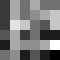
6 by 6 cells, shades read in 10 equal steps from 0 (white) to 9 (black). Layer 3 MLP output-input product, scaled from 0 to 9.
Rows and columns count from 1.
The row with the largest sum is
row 6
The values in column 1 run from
5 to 8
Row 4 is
6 3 7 5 8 8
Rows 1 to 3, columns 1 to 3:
7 3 5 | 7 3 5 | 7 1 2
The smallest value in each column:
5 1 2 3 3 0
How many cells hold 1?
1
